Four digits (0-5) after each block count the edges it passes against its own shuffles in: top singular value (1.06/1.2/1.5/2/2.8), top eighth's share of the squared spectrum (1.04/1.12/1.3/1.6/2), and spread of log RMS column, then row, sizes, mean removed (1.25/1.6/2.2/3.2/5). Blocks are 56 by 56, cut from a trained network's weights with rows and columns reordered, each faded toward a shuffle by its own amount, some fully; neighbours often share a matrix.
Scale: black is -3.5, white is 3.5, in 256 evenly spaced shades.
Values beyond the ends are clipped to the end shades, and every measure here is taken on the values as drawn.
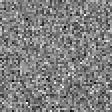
0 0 0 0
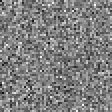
1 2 0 0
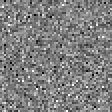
0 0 0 0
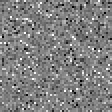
0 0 0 0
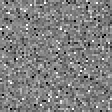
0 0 0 0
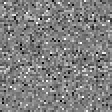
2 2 0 1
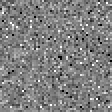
0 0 0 0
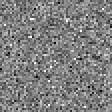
0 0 0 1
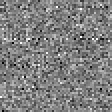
3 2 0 1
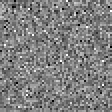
0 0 0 0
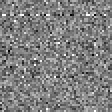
3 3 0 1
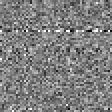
4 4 1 2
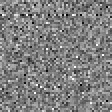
3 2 0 1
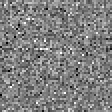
1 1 0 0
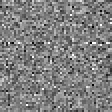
3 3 1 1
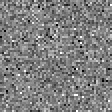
2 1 0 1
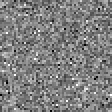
0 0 0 0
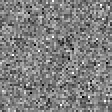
1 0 0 0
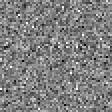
2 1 0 0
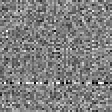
4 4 1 2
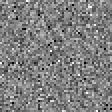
2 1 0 0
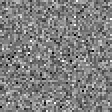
0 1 0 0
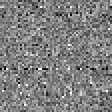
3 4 1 2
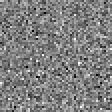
2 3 1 1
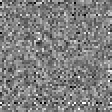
3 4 2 2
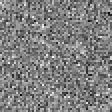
2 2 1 1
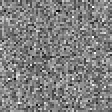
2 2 0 0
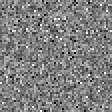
1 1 0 0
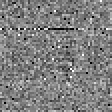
3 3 0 1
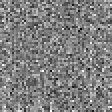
3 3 0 2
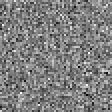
1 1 0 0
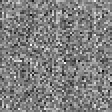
3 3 0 1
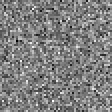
1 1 0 0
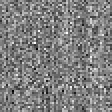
3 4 1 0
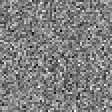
1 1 0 0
